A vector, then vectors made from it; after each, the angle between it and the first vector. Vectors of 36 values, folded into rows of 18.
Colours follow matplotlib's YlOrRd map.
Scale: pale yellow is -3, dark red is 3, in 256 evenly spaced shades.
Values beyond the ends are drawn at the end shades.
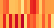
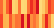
partly aligned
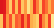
partly aligned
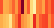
partly opposed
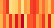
nearly parallel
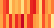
nearly parallel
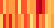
orthogonal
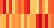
partly opposed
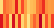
partly opposed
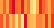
nearly opposite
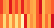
nearly opposite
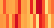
orthogonal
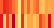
orthogonal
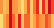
orthogonal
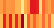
nearly parallel
